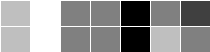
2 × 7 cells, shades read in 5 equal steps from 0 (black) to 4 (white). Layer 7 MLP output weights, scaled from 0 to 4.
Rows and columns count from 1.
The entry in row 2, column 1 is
3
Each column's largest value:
3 4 2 2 0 3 2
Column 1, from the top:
3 3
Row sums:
14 16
